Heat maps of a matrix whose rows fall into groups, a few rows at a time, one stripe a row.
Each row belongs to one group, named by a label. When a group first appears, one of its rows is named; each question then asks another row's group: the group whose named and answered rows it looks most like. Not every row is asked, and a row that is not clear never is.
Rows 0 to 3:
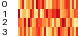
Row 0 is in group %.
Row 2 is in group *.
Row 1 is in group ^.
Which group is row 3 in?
%
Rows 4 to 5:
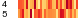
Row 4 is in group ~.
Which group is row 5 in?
*
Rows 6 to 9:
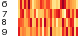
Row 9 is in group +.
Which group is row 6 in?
*
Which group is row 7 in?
~
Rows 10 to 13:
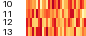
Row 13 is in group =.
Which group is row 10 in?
+
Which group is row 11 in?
*
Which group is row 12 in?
^
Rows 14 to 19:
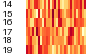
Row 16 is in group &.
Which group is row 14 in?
+
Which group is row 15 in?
+
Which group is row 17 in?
*
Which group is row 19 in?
=
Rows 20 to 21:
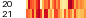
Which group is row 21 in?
=
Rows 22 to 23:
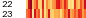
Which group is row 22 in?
~
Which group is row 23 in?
~
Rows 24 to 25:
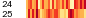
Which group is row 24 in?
~
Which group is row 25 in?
*
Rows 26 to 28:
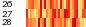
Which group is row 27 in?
^
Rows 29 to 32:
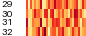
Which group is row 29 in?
^
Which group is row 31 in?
^
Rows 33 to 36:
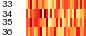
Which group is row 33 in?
~
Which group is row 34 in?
=
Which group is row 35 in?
=
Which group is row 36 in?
^
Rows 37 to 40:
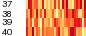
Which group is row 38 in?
%
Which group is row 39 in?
~
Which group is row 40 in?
*
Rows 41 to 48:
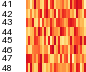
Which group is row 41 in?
&
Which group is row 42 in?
^
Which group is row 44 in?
&
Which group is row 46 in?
&
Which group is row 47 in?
=
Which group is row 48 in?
^
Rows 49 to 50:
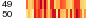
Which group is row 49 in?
&
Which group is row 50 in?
&
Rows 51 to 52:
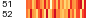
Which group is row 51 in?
+
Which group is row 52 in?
^
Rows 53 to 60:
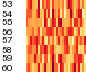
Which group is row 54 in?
+
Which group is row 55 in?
&
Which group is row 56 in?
*
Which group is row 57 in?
~
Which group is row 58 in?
%
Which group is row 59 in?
&
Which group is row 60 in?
&
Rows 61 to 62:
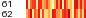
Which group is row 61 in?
=
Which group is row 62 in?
~
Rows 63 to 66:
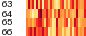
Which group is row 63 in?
%
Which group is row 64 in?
^
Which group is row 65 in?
=
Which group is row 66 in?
=
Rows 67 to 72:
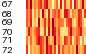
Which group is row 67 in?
=
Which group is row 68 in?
~
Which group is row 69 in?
+
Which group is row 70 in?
+
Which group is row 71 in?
^
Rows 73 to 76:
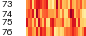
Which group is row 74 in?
*
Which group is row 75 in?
&
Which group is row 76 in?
%
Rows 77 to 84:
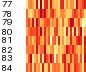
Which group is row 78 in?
&
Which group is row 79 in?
*
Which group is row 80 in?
=
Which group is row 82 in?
%
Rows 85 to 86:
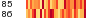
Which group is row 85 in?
~
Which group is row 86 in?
%
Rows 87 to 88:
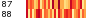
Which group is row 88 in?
^
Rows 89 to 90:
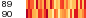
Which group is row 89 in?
%
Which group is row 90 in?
=
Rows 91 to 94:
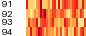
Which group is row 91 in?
^
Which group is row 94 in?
=
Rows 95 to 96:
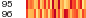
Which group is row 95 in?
+
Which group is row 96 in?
^
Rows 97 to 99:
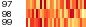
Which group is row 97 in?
%
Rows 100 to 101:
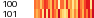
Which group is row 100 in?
+
